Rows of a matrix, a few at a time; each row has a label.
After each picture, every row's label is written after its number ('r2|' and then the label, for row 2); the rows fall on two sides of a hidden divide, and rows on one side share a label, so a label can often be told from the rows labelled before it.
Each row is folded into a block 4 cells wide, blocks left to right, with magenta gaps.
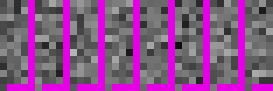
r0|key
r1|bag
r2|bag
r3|bag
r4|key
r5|bag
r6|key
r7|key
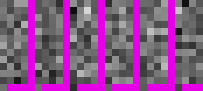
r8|key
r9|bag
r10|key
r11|bag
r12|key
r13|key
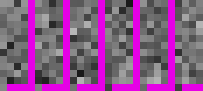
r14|key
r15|key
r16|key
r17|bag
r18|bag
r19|key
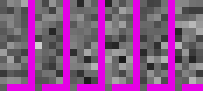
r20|bag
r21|key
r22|key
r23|bag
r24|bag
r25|bag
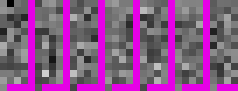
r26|key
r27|bag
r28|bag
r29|key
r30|bag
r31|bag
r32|bag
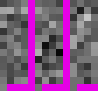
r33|bag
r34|key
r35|key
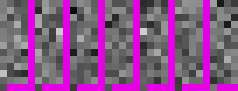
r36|bag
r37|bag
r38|bag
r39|key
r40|key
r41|bag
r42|key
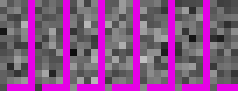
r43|bag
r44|bag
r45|bag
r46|bag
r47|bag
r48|bag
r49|key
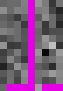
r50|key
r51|key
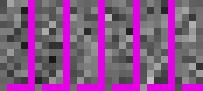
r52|key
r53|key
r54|key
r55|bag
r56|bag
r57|bag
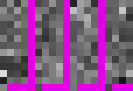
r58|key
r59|bag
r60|bag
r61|key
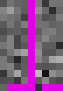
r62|key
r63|key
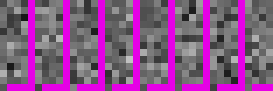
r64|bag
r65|key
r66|bag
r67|bag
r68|bag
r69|bag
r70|bag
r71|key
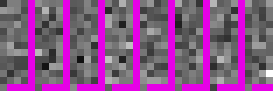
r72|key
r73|bag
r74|key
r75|bag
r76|bag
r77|key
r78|key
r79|key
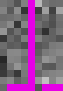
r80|key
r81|bag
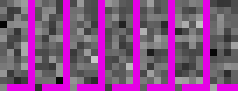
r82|key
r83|key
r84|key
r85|key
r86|bag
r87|bag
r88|key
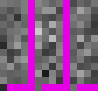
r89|bag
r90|key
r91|key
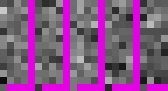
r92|key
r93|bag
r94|bag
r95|key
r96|key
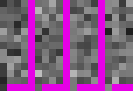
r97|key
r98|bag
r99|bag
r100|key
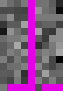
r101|key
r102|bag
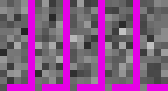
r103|key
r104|bag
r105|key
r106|bag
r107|key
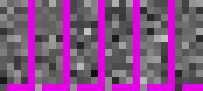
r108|key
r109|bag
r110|bag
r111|bag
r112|bag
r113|key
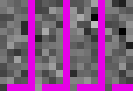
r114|key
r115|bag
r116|key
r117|key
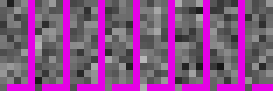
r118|key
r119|key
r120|key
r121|bag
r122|bag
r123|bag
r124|key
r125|key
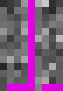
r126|key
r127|bag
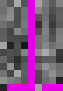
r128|key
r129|key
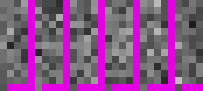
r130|key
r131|key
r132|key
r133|key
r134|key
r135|key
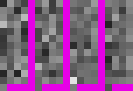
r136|bag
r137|bag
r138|bag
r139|key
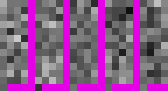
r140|bag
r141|bag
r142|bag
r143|bag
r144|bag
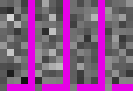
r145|key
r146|bag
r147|key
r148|bag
